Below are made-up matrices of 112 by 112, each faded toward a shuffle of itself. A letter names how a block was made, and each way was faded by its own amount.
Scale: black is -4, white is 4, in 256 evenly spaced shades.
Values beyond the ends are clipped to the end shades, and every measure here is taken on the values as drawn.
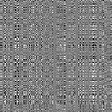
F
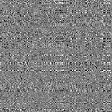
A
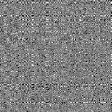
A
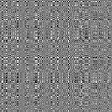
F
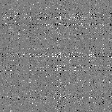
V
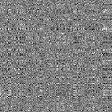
A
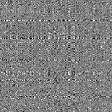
A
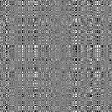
F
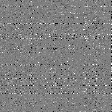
V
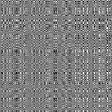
F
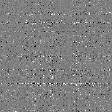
V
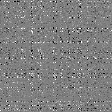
V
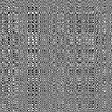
F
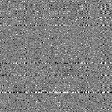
A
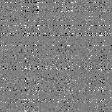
V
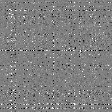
V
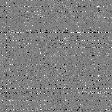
V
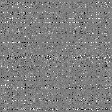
V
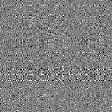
A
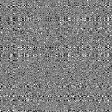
A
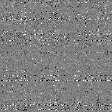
V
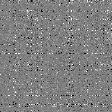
V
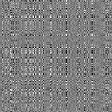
F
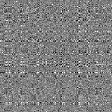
A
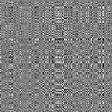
F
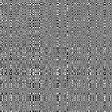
F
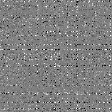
V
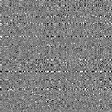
A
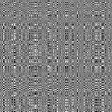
F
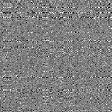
A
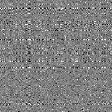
A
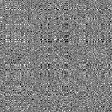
A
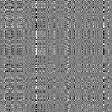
F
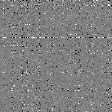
V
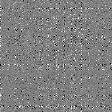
V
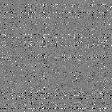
V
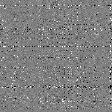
V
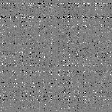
V
